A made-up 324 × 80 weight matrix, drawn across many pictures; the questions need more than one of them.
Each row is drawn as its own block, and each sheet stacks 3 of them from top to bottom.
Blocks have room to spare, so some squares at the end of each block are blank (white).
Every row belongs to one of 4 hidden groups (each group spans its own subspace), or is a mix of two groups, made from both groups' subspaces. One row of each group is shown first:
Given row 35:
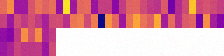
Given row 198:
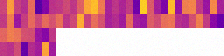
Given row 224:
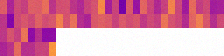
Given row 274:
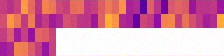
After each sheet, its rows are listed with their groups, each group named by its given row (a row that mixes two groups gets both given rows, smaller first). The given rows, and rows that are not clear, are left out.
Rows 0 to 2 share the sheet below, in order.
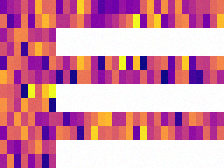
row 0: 274
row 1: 224
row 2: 274
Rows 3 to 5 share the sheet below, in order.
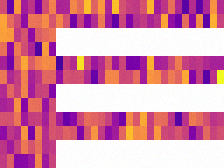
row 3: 35
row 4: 274
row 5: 274
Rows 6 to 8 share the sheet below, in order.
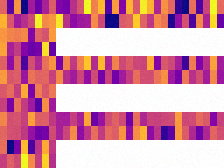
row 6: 35 and 274
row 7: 35
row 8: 198
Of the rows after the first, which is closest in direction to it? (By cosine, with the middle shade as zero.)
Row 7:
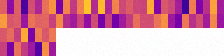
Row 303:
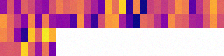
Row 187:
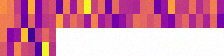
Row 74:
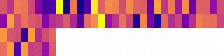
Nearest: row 187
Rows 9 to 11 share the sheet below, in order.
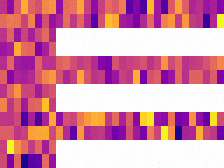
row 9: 274
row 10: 274
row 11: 35 and 198
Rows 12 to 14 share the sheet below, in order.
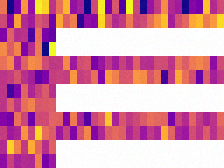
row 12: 198 and 224
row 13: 35 and 198
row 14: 198
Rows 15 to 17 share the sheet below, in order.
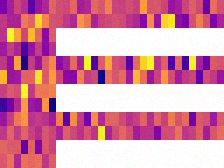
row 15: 198
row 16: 35 and 198
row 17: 35
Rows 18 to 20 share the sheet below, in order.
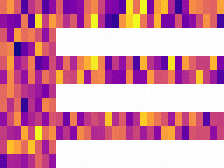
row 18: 274
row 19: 198
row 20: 198
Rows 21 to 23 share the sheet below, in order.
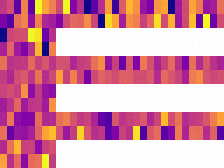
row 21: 35 and 198
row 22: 224
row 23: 274
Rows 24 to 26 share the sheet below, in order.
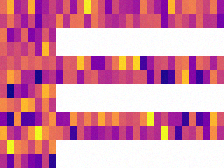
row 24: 198
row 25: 198 and 224
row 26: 35 and 198
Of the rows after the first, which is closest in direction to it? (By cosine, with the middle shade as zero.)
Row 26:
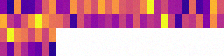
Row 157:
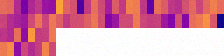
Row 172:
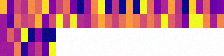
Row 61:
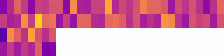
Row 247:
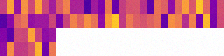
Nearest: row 61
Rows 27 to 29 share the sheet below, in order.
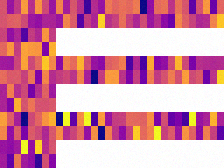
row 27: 35 and 198
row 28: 274
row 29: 35
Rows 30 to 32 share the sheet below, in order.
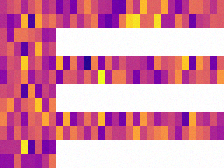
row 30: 274
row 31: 35
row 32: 35 and 224
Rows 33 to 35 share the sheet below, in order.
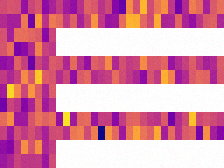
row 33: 274
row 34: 198
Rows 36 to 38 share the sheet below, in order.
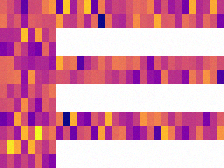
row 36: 35
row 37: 274
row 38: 35 and 198
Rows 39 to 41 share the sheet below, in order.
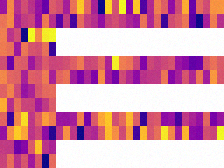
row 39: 224
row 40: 35 and 198
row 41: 198 and 274
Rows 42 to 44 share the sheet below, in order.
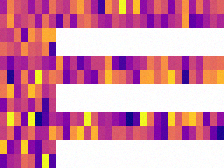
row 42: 224
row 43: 198 and 224
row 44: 198
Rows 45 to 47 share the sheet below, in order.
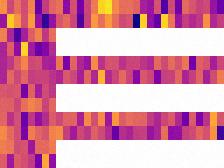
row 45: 274
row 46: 35
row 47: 35 and 274
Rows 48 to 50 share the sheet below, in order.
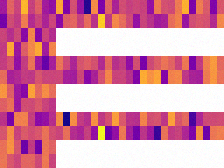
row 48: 35
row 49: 224
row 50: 35
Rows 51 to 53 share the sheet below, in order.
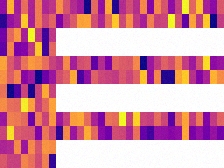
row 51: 35 and 198
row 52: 198
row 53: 224
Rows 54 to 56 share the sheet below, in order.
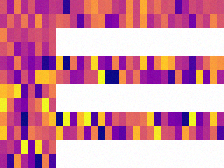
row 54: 35 and 274
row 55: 35 and 274
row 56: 35
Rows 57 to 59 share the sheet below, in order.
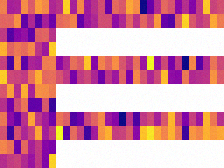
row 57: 198
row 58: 35 and 198
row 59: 224
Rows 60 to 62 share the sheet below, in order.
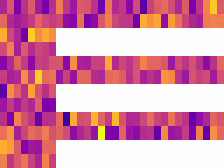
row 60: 224
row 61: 198
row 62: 35
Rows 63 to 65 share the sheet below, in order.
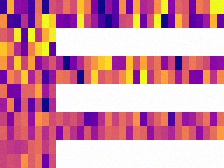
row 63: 224 and 274
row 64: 274
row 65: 198
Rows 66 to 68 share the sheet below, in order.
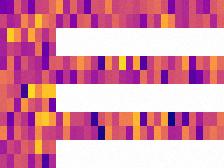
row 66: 198
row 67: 224
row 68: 35 and 198
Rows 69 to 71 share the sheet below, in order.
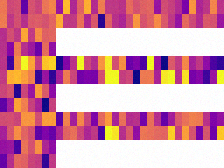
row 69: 35
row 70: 274
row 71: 35 and 274
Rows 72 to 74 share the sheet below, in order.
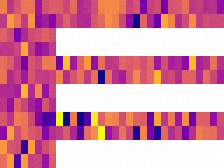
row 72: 274
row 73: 35
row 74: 35 and 274
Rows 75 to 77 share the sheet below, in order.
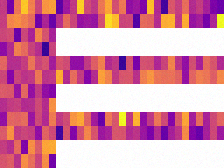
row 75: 274
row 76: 224
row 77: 224
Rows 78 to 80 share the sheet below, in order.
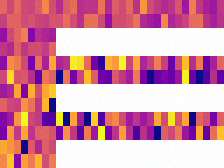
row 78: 224
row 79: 224
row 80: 35
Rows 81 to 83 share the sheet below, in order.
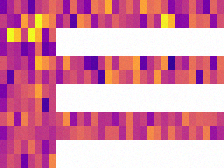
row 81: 198
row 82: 35 and 198
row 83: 35 and 198
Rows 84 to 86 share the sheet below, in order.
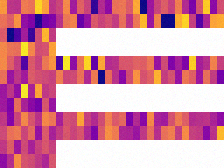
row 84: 198
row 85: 35
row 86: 274
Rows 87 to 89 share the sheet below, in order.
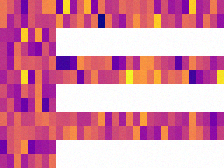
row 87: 35
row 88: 274
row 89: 224
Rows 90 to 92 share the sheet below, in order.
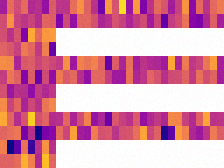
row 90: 224
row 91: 198
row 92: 198
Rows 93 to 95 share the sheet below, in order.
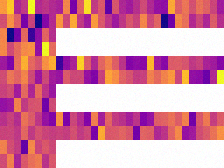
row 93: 198
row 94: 274
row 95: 35 and 224
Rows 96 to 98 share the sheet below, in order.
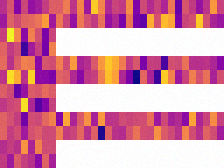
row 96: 198
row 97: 274
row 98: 35
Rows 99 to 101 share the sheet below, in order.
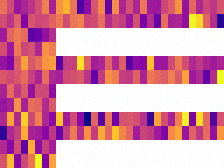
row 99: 224 and 274
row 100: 274
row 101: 35
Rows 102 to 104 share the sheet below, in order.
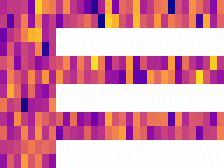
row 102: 35 and 198
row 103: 198
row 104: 198
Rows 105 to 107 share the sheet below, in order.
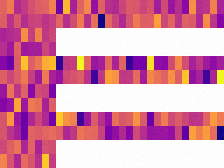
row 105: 35
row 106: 274
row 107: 274
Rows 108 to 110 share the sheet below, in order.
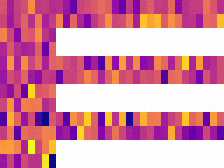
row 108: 224 and 274
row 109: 35 and 224
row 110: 198 and 224
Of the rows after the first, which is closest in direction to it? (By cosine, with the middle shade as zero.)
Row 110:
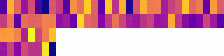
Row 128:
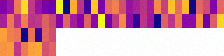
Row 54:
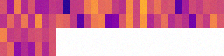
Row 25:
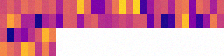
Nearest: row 128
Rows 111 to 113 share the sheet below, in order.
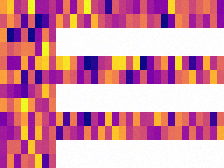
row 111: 198
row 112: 198 and 274
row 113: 35 and 198
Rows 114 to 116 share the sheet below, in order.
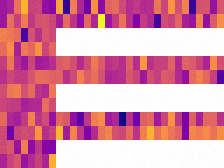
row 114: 35
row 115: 198 and 274
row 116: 224
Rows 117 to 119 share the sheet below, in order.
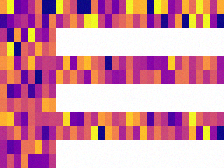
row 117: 35 and 274
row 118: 198
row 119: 35 and 274
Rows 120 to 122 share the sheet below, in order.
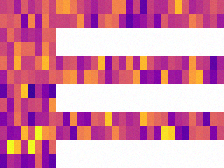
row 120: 274
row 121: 224
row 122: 198
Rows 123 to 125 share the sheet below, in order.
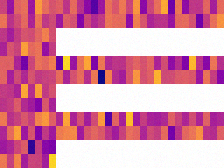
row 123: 198
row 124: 35
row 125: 198 and 224
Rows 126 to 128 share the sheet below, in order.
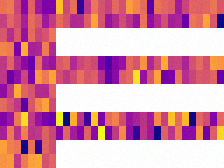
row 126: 274
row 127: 274
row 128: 35
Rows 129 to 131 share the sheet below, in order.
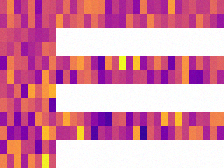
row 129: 198
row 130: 224
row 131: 274
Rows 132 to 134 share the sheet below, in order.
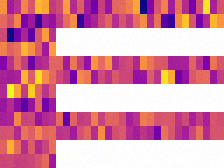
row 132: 198
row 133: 198
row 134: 35 and 198
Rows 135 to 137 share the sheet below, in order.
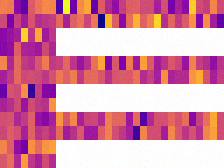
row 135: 35
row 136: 224
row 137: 224 and 274
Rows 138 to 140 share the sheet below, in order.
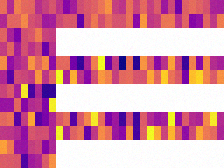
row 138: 274
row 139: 224
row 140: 198 and 224
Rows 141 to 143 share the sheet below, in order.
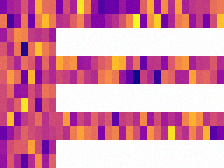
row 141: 274
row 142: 274
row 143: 35 and 198
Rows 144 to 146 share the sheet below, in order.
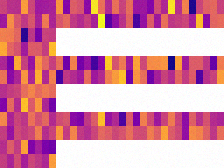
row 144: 35 and 198
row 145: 198
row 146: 224
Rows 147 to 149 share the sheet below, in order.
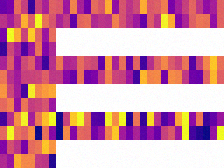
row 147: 198
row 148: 224
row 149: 224 and 274
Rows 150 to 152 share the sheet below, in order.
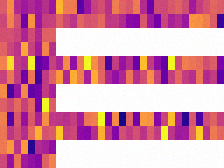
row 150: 274
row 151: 198
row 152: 35 and 224
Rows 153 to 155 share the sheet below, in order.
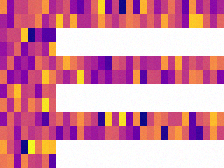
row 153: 224
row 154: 274
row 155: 224
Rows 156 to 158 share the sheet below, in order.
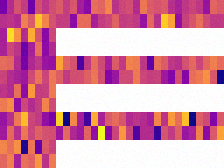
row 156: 198
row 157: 274
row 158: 35
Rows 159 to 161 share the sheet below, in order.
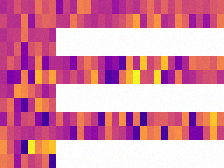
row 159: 274
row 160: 274
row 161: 224
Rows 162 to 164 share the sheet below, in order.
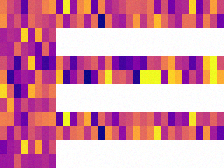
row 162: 35
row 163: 224
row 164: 35
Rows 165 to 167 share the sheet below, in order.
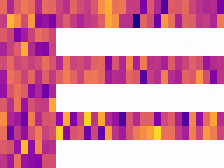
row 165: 274
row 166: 198 and 224
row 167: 35 and 224
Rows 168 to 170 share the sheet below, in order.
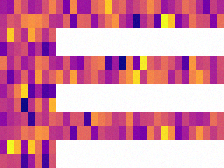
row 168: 198 and 274
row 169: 224 and 274
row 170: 198
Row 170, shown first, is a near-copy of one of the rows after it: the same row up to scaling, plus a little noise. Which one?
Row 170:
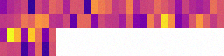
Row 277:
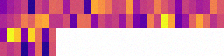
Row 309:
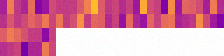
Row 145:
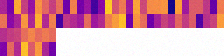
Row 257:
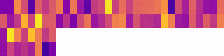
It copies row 277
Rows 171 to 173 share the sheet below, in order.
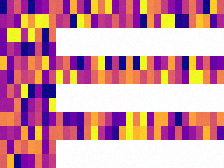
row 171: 198
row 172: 224
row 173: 274
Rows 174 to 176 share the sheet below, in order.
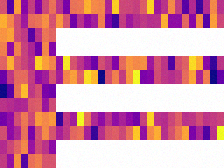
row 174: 35
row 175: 35 and 224
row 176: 274
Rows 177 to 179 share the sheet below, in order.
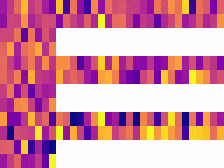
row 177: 35
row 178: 224 and 274
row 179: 224
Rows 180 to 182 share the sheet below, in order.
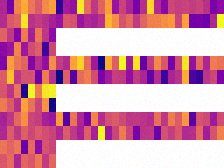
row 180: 274
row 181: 224
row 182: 35
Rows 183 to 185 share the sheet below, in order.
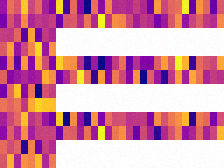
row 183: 35
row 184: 35 and 274
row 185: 35
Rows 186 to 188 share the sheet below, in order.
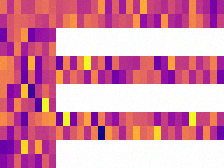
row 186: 224
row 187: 35 and 198
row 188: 35
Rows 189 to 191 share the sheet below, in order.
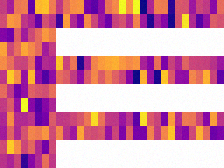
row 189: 198 and 224
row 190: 274
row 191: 198
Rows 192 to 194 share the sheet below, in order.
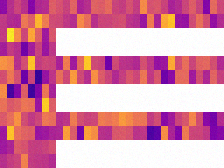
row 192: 198
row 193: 198
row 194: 224 and 274
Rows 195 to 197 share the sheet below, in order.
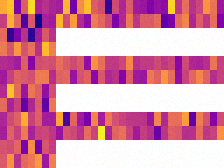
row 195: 198
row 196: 198
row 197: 35
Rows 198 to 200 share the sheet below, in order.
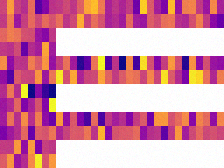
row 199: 224
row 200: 35 and 274
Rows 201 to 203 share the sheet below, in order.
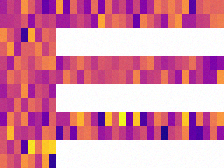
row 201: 35 and 224
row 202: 224 and 274
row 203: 224
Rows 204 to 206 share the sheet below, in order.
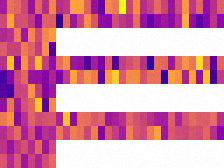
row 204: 224
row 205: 35
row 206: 35 and 198
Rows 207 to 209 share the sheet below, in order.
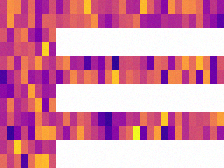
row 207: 198 and 224
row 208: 35
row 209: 274
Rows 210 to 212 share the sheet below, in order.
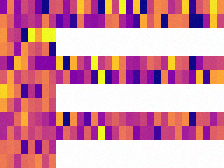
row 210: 224
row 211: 35
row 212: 35
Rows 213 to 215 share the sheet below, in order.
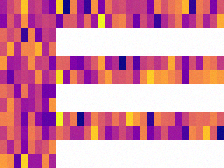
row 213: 35
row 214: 224
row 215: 274
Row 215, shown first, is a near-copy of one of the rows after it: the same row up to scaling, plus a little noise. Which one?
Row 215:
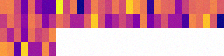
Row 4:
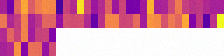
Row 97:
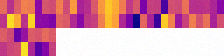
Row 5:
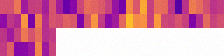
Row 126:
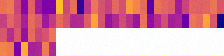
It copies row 126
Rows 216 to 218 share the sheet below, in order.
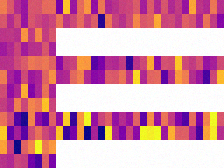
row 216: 35
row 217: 198 and 274
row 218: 35 and 224
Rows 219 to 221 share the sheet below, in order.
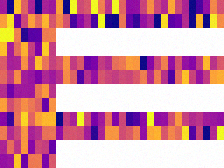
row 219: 35
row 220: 198
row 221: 274
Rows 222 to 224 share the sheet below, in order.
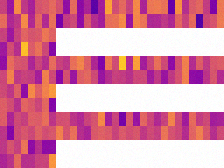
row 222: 198
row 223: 224
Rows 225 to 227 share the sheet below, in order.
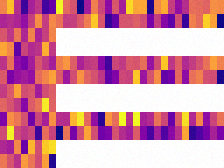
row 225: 274
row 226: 274
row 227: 224
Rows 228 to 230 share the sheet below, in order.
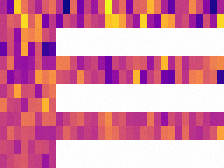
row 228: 198 and 274
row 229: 274
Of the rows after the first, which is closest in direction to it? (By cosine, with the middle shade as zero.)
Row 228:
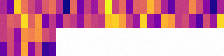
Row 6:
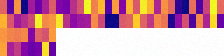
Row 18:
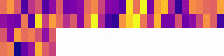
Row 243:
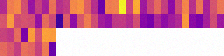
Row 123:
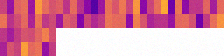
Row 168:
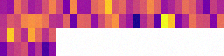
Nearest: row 168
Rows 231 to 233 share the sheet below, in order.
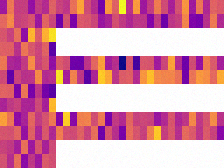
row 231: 224
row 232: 224
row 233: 35 and 198
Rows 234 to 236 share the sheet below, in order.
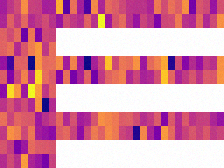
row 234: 35
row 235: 198
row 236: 274
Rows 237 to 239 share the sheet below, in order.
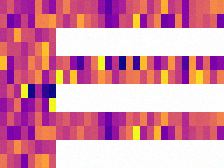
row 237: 274
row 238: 224
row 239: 274
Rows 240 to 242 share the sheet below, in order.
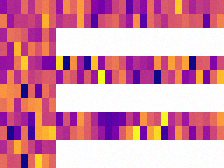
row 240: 274
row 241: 35
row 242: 274
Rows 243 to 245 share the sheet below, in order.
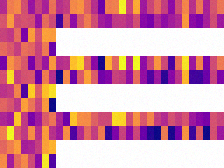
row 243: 224
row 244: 224
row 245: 35 and 224
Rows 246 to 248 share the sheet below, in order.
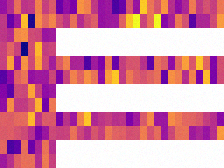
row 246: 274
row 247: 35
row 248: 198 and 274
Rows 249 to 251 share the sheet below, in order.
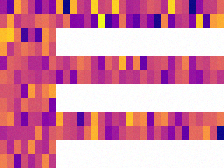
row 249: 35
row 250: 224
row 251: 274
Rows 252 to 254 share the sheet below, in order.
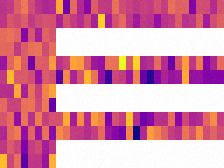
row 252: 35
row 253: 224
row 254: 198
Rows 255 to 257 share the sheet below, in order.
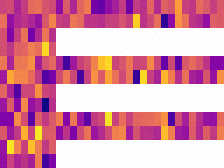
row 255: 198 and 274
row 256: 274
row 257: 198
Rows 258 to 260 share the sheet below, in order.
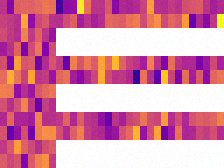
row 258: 274
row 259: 35 and 274
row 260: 274
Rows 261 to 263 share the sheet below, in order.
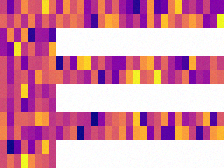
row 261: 224 and 274
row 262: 35 and 274
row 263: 198
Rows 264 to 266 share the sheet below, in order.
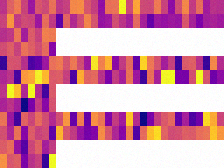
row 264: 224
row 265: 198
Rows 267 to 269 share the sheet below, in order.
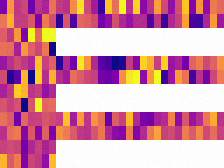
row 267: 224
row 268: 274
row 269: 198
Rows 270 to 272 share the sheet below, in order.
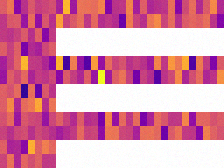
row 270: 35 and 198
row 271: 35
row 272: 35 and 224
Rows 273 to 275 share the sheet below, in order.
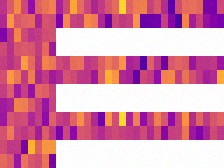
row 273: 224
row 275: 224
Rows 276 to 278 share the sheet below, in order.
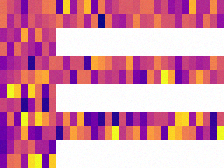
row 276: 35
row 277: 198
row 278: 35 and 274
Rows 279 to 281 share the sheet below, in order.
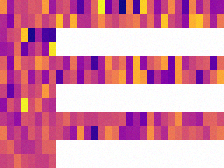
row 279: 224
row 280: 198
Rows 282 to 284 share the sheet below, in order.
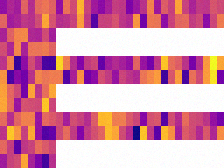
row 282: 274
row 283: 224 and 274
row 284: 274
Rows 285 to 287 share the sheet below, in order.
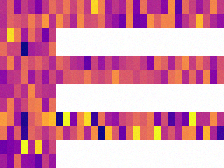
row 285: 198
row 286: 35
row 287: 35
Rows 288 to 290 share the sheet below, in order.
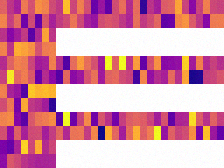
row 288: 198 and 274
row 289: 224 and 274
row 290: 35
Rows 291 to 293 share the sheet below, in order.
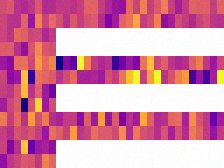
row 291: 274
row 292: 274
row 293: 198 and 224
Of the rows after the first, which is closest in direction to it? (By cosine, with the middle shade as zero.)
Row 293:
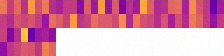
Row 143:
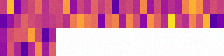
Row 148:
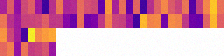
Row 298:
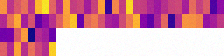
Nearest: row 298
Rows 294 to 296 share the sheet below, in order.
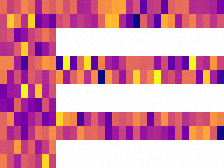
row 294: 274
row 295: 35
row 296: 274
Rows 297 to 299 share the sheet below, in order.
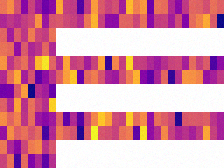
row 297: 274
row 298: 198 and 224
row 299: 274
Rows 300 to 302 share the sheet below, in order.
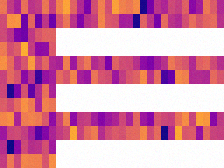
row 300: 198 and 274
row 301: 198
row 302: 35 and 198
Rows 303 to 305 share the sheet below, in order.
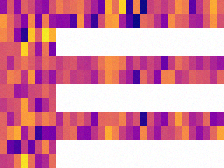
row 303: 224 and 274
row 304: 274
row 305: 198 and 274
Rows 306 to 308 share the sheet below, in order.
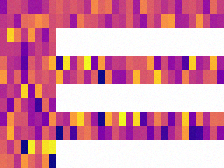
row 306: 198
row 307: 35
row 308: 224
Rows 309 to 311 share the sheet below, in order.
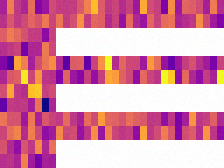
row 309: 198
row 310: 198 and 274
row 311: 35 and 274
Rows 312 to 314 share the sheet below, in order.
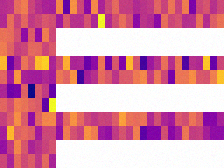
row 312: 35
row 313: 198 and 224
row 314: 224
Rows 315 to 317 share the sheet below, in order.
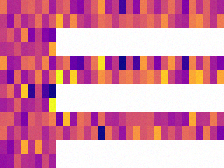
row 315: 224
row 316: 224
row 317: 35
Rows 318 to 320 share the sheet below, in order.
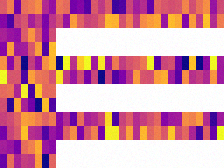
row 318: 35 and 224
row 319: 35
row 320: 35 and 274
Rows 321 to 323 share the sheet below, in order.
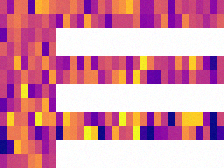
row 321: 198 and 224
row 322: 198 and 224
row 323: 35 and 224
